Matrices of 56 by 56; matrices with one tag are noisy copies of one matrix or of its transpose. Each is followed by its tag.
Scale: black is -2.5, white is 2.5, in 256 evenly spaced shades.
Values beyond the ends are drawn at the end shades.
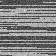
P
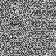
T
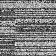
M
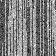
P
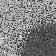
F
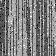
P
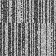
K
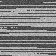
P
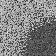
F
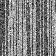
P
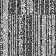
M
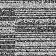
M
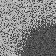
F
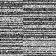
K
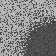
F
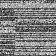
M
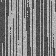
P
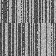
K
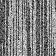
P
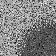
F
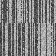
K
